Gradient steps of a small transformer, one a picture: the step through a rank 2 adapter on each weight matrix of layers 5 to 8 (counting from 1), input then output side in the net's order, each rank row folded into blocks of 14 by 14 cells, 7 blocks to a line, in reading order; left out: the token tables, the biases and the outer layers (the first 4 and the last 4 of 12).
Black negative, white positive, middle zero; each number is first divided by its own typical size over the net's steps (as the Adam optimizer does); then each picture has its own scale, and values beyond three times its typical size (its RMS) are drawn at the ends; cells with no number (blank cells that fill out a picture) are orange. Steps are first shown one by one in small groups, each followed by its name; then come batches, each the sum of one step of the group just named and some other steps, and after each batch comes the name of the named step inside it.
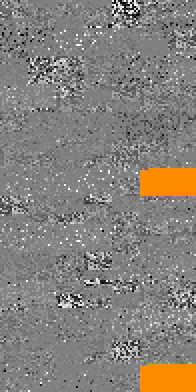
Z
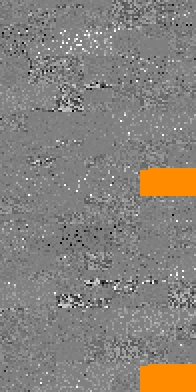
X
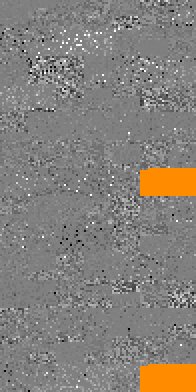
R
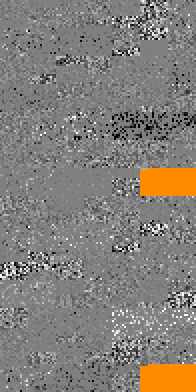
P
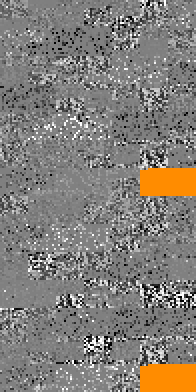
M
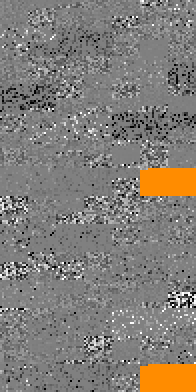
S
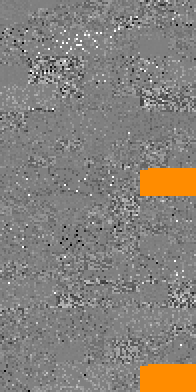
R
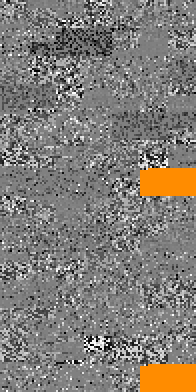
M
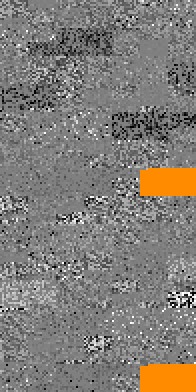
S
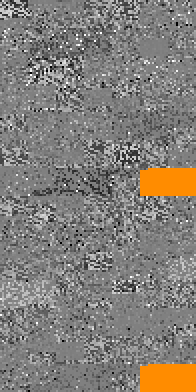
R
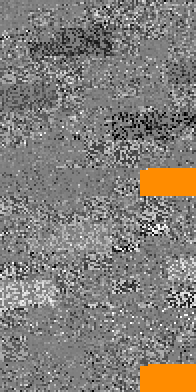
P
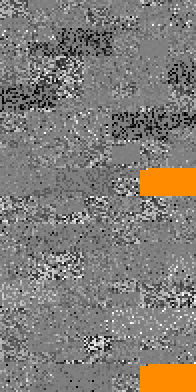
S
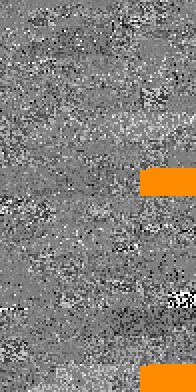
M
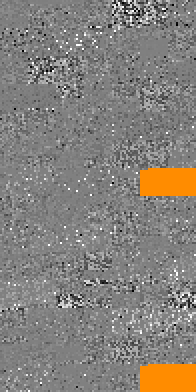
Z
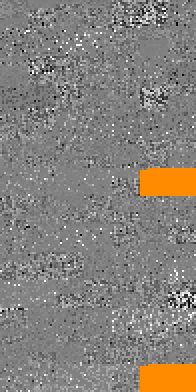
M
